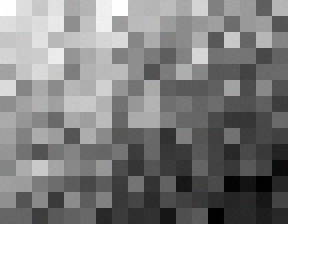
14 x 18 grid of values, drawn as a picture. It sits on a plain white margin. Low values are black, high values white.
Slope: up to the top left. Ninth with the highest average: top left. Mirror symmetry: none. Stripes: none. Ninth with the lowest average: bottom right.
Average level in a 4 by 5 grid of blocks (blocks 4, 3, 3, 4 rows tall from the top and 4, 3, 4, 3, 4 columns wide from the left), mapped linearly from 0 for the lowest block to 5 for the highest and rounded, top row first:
54433 / 44322 / 33211 / 22110
